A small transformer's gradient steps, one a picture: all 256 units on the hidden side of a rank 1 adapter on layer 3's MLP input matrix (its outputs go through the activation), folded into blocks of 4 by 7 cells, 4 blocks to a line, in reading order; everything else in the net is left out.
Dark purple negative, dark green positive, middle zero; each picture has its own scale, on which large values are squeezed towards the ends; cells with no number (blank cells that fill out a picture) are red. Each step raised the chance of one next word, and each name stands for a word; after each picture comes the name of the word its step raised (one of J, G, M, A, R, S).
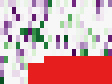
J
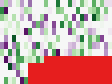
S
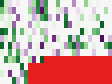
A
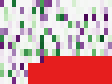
A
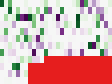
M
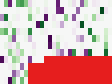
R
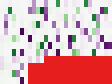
S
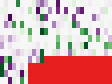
R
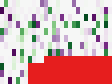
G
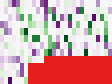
G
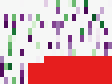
S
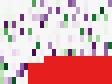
M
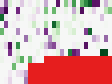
J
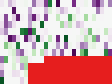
J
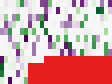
R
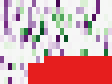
J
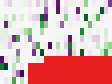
R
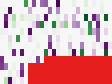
J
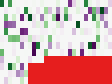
M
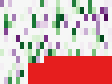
A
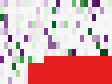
J
